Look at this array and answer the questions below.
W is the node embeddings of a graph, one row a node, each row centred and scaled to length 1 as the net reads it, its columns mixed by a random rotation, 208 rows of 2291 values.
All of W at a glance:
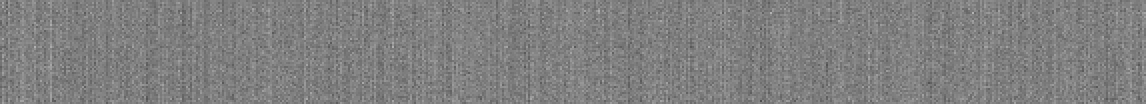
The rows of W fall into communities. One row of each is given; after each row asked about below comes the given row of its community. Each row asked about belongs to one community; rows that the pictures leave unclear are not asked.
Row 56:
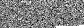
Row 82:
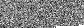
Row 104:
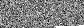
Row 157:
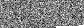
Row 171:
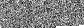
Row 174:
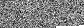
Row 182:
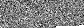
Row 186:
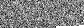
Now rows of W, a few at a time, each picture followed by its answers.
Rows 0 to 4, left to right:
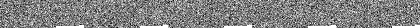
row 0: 182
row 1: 82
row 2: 171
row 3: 157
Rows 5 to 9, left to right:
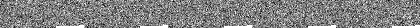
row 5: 157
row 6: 82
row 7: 186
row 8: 182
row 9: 174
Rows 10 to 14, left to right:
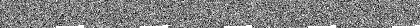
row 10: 56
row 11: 157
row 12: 157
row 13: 82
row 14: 186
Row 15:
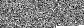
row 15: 104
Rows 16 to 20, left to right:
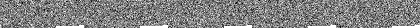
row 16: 171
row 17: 56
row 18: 182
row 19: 56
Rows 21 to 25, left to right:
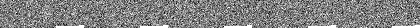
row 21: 56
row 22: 104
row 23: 171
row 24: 174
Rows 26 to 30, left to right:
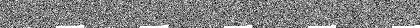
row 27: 157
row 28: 171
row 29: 186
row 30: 174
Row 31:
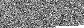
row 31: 82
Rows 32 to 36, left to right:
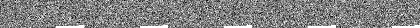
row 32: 157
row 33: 186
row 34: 56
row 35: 56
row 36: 82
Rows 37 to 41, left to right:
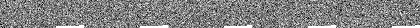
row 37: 186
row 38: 56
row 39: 171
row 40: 182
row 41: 182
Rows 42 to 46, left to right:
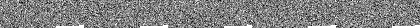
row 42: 171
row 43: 182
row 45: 56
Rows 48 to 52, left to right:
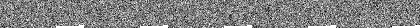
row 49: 104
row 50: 104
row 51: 186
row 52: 182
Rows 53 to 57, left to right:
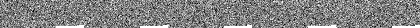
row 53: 56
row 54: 174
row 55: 171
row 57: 171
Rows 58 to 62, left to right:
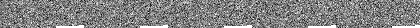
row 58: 174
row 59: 104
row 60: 104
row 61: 182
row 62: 186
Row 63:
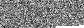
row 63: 171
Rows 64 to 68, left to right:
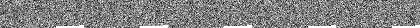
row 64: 104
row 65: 157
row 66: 171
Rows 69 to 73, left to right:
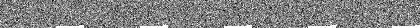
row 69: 174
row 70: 82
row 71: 56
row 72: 82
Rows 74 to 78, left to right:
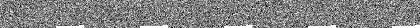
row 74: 182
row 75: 56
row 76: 82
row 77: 182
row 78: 157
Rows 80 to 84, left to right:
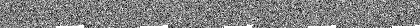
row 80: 56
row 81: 186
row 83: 171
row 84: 82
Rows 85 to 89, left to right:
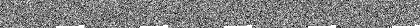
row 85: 174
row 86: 171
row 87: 157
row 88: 182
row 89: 82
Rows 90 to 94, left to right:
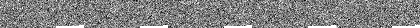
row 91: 174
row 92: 174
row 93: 174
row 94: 171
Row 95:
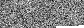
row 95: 174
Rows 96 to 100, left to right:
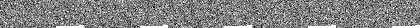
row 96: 186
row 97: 82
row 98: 104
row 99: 186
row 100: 182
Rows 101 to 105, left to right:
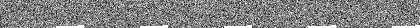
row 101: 56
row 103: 174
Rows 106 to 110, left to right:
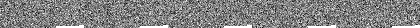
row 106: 182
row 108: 171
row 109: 104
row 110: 182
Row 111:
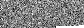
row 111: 186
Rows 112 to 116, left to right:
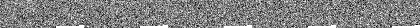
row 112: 174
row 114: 82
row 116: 182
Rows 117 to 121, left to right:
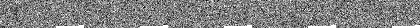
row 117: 104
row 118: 174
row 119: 56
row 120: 82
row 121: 186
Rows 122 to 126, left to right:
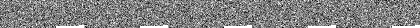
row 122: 56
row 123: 186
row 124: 174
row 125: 56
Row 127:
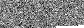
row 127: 82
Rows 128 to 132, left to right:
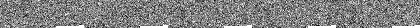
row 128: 182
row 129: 82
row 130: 104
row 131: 104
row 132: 174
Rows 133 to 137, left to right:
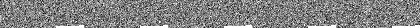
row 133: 104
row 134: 104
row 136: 104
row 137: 174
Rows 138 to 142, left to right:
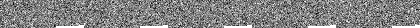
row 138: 182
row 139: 174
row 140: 104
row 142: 82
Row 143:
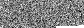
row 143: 157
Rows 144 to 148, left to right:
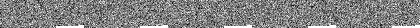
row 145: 104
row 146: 82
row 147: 157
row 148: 56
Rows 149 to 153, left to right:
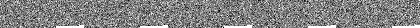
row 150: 182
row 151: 82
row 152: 174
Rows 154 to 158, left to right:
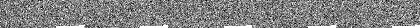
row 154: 186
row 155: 171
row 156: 56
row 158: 174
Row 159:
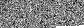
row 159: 174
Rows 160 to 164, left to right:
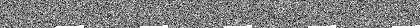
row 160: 182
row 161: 182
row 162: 104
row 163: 174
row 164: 182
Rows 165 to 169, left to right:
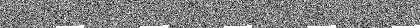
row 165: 171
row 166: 182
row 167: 171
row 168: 56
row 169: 82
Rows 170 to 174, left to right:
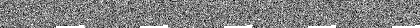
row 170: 182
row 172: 157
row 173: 171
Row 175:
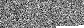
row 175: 174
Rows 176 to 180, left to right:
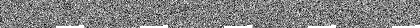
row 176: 56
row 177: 82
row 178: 104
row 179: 171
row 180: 174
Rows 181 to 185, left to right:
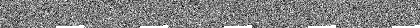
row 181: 171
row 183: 182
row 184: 186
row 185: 82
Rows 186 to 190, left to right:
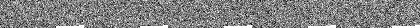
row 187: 182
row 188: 56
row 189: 186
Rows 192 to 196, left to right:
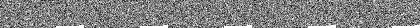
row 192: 182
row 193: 104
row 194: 104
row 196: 82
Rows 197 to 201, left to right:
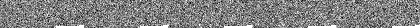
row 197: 104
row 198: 104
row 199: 171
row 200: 174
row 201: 171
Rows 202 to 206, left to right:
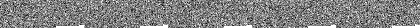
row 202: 182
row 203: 171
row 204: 182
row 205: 82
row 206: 82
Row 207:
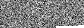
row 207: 157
